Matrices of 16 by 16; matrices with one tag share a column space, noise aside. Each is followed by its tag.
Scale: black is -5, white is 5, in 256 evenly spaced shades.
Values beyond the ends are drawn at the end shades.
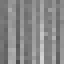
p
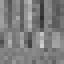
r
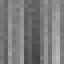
p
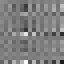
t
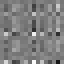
t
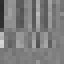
r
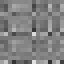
t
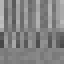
r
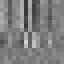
r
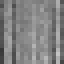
p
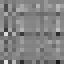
t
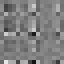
t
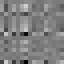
t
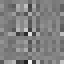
t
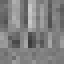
r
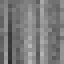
p
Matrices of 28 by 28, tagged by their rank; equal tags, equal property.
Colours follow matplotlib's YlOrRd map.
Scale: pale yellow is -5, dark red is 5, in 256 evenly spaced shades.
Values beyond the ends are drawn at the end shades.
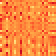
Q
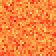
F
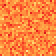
F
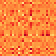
Q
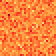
F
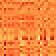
Q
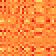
Q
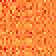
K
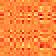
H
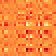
H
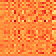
Q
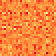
K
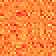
K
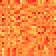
K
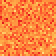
F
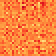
K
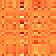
H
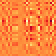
H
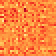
K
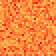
F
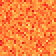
F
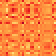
H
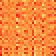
Q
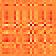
H
